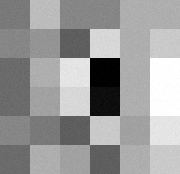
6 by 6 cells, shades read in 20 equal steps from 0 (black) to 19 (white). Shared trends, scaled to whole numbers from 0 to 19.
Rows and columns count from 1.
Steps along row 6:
up down down up up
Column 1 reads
9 10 8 8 10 8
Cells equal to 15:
3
